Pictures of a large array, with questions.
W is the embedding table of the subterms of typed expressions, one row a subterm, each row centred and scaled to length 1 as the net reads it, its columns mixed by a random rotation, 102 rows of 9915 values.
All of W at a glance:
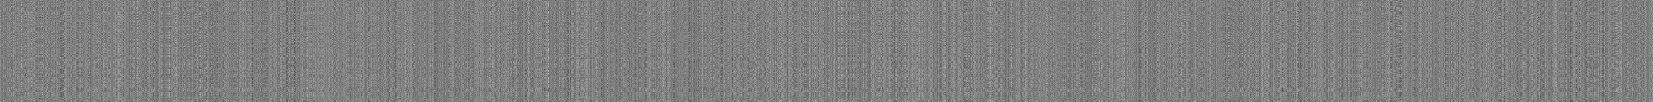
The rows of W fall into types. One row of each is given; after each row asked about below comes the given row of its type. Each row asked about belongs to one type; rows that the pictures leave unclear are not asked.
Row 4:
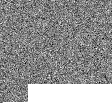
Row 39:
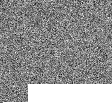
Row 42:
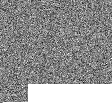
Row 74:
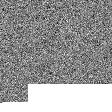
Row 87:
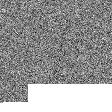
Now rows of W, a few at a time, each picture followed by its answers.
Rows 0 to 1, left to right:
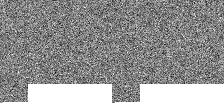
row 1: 39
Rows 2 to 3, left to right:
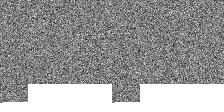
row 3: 87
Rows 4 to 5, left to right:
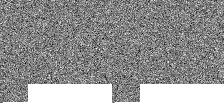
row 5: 4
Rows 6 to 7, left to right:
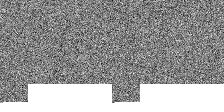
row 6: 87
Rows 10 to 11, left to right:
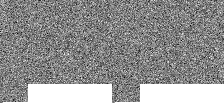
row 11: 4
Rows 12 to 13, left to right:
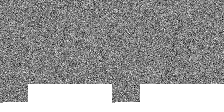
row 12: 39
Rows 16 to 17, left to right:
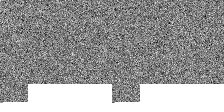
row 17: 74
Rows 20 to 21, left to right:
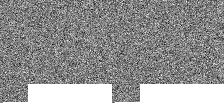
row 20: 39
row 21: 4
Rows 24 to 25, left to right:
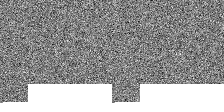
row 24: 39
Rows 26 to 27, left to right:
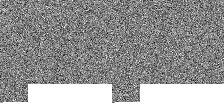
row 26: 87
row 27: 42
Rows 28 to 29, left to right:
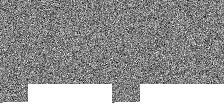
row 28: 42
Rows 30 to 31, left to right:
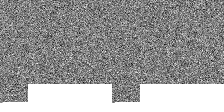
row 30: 42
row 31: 39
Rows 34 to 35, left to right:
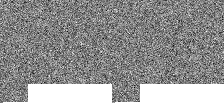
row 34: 4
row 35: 87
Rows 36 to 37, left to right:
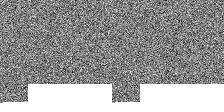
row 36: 42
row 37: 87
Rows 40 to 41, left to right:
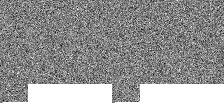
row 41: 74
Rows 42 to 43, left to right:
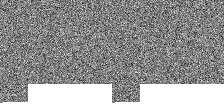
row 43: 39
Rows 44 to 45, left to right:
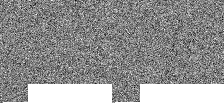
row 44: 39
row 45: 87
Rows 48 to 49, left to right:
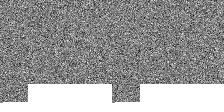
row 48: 39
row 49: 4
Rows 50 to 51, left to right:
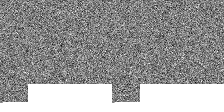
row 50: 87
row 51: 42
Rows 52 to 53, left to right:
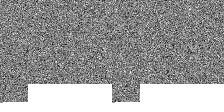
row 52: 4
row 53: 87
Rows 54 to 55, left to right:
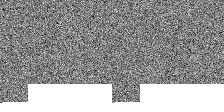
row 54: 74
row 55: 87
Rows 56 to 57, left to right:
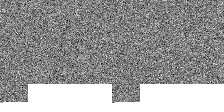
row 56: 87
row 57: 4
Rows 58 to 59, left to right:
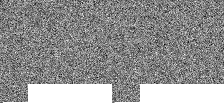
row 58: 39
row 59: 74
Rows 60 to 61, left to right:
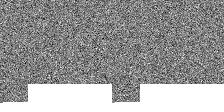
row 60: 4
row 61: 42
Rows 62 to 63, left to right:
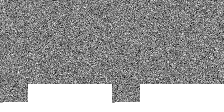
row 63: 4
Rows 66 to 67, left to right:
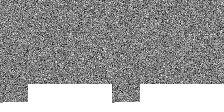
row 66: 4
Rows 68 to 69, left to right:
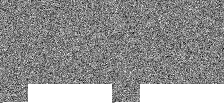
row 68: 42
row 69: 87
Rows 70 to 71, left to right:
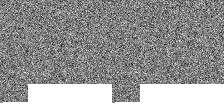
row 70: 87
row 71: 39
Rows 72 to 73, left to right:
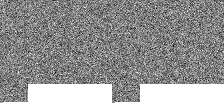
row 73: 87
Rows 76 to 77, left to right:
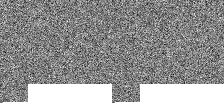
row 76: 4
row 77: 39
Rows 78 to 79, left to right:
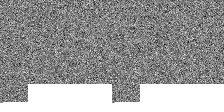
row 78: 39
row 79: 74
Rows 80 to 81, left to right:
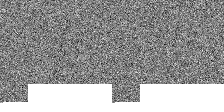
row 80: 87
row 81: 39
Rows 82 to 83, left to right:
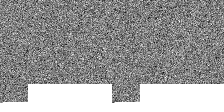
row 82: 4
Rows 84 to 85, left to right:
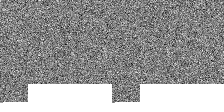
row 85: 39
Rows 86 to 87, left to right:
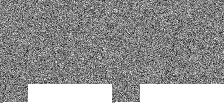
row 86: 4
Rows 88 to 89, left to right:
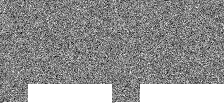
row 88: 87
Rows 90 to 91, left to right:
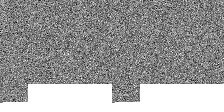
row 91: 42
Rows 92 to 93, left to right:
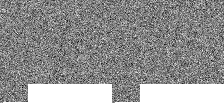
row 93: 39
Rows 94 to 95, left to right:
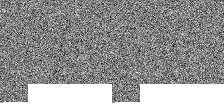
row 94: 87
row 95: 87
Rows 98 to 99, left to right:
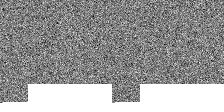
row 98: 74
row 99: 39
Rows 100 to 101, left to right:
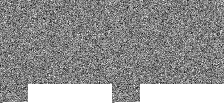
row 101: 42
